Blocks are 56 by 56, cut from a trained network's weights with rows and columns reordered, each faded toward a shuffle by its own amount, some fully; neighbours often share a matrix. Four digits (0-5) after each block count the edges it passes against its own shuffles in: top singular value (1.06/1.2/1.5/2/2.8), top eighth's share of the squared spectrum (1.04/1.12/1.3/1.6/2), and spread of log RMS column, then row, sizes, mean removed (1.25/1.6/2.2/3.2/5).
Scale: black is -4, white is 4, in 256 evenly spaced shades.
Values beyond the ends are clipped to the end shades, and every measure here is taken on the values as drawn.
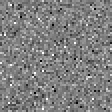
0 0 0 0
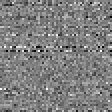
3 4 0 3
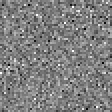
0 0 0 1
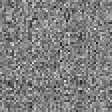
3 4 2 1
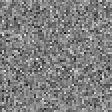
0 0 0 0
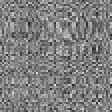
4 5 3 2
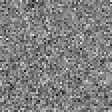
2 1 0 0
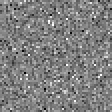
0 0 0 0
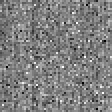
2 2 0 1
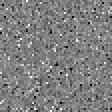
0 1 0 0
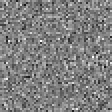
3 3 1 1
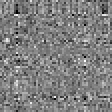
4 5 2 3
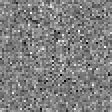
1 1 0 0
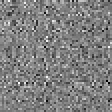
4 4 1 3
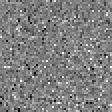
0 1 0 1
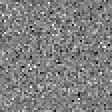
0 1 0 0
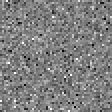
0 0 0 0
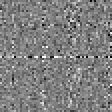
3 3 2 1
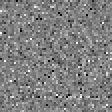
2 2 0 1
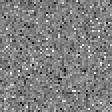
0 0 0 0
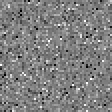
0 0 0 0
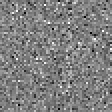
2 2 1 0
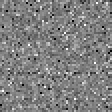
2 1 0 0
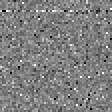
2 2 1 1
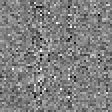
3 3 2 1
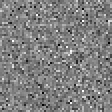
1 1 0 0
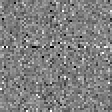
3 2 1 1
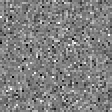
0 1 0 0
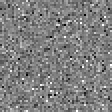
1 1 0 0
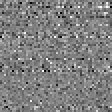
3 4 0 3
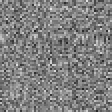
3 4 2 1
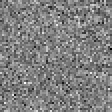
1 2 0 0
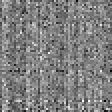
3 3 0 2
